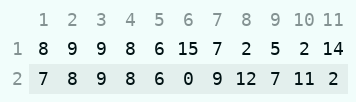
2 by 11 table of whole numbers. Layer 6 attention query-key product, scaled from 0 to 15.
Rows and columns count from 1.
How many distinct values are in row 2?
8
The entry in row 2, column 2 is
8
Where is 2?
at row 1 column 8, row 1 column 10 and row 2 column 11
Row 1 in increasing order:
2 2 5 6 7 8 8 9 9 14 15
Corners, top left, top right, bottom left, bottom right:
8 14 7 2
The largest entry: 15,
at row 1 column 6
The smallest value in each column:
7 8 9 8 6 0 7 2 5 2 2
